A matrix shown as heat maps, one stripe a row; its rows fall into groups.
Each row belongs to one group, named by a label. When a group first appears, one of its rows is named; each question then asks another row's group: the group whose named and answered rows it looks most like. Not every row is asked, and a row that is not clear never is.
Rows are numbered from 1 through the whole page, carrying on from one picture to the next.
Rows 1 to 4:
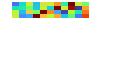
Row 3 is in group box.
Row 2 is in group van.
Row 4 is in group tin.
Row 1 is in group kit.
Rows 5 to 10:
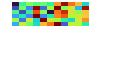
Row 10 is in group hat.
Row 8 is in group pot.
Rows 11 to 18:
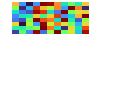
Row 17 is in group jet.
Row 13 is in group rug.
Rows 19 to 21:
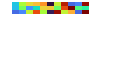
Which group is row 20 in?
kit
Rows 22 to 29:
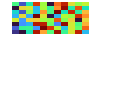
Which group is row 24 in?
van
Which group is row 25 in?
rug
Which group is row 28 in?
jet
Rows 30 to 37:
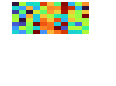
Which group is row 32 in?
pot
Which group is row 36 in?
hat
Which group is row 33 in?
box
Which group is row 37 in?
pot
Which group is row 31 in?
kit
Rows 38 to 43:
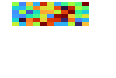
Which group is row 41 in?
van
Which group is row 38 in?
box
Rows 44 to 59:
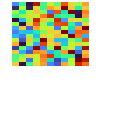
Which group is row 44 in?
pot
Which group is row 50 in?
rug
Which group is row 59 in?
rug
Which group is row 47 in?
jet
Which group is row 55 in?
pot
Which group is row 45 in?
pot
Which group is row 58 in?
rug
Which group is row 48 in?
hat
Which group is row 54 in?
box
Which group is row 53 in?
box
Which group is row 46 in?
van
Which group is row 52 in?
kit
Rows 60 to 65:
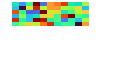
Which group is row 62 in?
box
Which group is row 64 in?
tin
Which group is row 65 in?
jet
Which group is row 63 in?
kit
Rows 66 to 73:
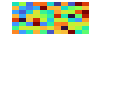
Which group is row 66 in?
rug
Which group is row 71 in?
pot
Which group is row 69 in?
tin
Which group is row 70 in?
tin
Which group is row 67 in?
box
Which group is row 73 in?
van
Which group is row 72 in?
hat
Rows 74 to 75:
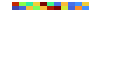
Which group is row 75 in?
hat
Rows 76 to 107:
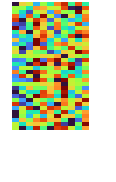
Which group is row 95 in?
rug
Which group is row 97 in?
kit
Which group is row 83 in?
rug
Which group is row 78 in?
rug
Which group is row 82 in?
tin
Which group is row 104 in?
pot
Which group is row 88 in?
rug
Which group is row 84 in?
jet
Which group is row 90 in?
pot
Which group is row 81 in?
hat
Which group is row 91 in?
jet
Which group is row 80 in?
tin
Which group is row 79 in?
box
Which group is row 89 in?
hat
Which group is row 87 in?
van
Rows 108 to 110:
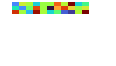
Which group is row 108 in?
kit
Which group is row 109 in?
van
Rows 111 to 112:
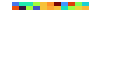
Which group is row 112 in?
box
